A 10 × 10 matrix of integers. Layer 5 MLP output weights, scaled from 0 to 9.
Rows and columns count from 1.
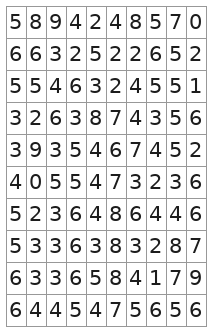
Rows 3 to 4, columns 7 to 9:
4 5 5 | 4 3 5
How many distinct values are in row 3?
6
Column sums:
48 42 43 48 42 59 46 38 54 45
